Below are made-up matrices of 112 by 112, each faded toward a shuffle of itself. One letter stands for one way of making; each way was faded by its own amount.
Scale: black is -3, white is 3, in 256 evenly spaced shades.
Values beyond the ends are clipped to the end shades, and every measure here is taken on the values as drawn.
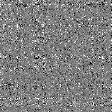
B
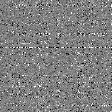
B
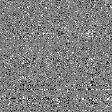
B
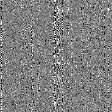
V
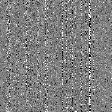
V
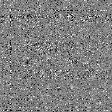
B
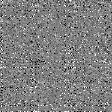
B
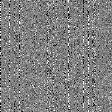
V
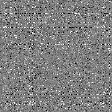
B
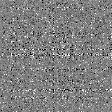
B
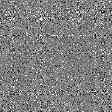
B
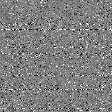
B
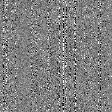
V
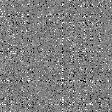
B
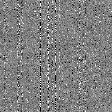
V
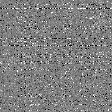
B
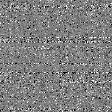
B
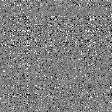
B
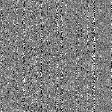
V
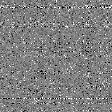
B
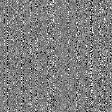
V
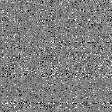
B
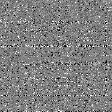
B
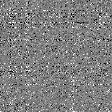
B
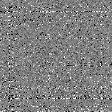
B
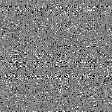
B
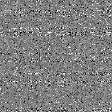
B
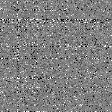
B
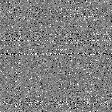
B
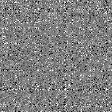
B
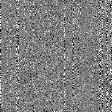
V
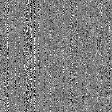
V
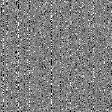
V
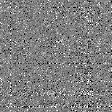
B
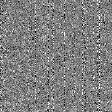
V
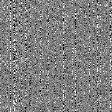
V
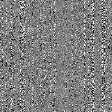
V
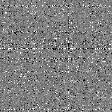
B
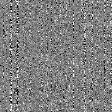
V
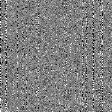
V
